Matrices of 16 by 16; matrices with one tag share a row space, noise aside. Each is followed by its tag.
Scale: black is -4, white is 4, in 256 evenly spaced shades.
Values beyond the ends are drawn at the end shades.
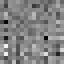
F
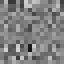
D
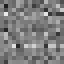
F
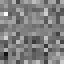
F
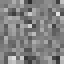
D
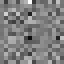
D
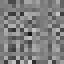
D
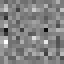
F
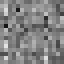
F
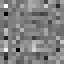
F
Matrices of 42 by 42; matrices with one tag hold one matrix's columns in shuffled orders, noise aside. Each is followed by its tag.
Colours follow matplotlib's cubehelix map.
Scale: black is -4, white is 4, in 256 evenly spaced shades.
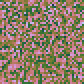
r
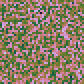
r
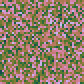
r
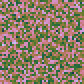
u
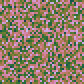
u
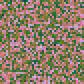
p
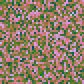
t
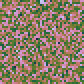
t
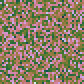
p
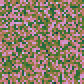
r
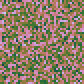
u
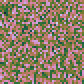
r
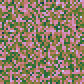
u
